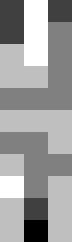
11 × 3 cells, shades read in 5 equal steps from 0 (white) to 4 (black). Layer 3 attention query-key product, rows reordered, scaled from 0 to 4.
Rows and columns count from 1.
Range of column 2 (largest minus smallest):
4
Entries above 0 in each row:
2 2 2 3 3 3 3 3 2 3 3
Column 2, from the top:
0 0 0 1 2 1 2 2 2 3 4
